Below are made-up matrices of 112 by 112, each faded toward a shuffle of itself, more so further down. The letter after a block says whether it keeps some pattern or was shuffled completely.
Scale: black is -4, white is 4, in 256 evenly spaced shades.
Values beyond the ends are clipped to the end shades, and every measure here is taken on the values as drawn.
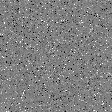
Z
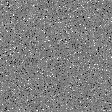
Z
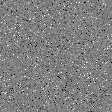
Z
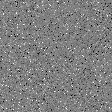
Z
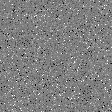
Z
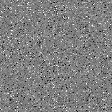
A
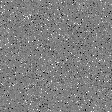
Z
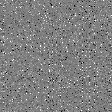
A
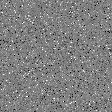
Z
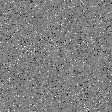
Z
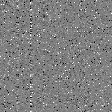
A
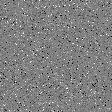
Z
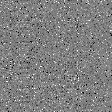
A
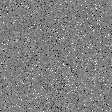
Z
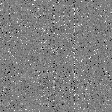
A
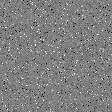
Z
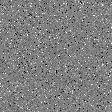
Z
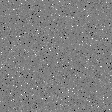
Z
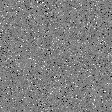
Z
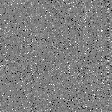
A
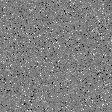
Z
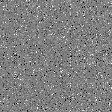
A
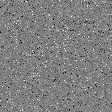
Z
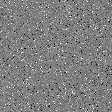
Z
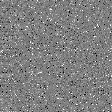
A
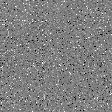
A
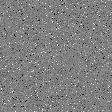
Z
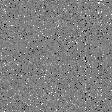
A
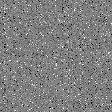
A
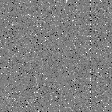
A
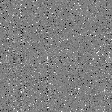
A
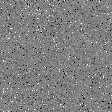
Z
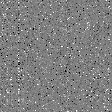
A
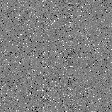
A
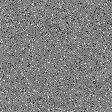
Z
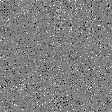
A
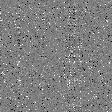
A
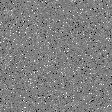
Z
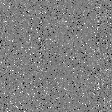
A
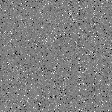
A
